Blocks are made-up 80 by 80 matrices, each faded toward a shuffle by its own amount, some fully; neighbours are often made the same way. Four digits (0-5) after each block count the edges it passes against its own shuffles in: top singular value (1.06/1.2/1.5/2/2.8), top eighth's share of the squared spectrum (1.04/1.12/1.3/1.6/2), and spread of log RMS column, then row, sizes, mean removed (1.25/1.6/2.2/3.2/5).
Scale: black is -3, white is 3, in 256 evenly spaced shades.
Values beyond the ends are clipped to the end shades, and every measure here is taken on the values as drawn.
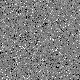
1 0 0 0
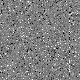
2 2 1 0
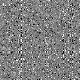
4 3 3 1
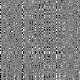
5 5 4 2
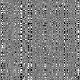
5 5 4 2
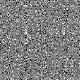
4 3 2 1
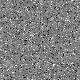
0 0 0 0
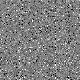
3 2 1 0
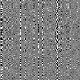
5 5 4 2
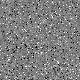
3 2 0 0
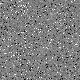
0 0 0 0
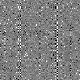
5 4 3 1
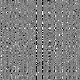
5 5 3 2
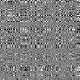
5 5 3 4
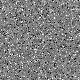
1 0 0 0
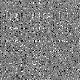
4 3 2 2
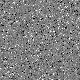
0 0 0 0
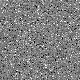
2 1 0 0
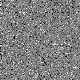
3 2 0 1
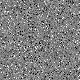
2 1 0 0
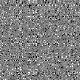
4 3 2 2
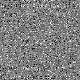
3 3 2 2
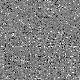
3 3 1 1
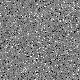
0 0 0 0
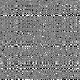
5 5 2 4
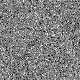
1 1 0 0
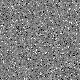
0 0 0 0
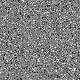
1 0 0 1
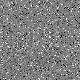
3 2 0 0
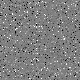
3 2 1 0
